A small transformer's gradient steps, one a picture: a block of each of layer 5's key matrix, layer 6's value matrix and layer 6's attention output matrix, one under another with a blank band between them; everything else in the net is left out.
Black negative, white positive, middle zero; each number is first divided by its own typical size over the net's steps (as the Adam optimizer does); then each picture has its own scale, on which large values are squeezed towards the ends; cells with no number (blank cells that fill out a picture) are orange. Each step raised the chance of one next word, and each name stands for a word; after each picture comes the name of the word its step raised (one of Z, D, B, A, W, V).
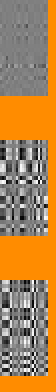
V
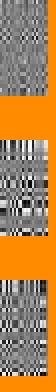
V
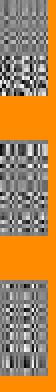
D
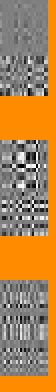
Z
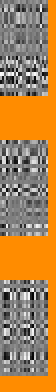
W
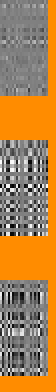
W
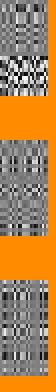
W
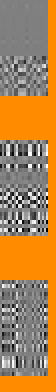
D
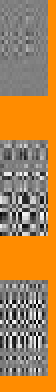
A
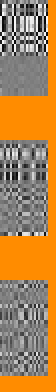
A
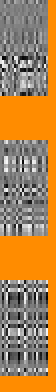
W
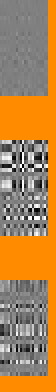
Z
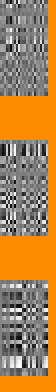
D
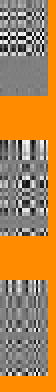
V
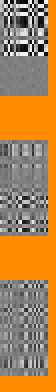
D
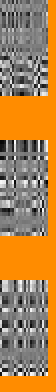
V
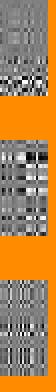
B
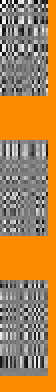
D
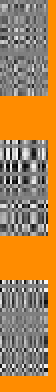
V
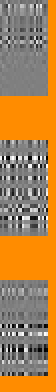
B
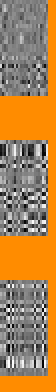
D
